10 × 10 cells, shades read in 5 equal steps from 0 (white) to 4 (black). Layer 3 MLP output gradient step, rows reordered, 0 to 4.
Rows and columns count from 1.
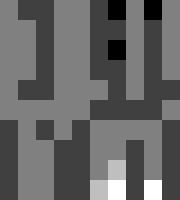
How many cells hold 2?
51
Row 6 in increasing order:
2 2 2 2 2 2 3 3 3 3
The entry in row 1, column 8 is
2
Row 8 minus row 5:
1 -1 -1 1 1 0 -1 1 -1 0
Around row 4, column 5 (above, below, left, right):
2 2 2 3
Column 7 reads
4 3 4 3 3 3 2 2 1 0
